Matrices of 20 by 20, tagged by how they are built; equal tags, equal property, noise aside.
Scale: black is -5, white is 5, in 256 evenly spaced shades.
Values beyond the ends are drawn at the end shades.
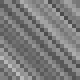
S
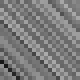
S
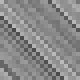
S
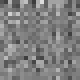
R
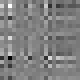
R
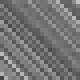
S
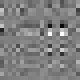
R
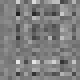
R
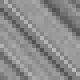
S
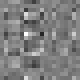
R
